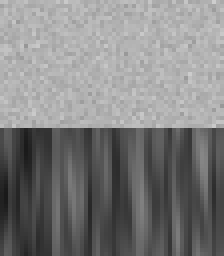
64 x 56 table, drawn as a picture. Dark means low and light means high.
The table splits into 2 rows of 1 panel. Panel 1,1: high, fine-grained, faint in contrast. Panel 2,1: low, streaked downward.
